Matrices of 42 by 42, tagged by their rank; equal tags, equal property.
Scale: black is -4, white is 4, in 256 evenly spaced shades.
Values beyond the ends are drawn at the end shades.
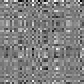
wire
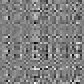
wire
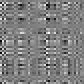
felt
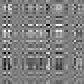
felt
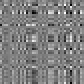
felt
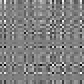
felt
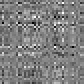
wire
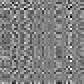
wire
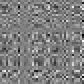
wire
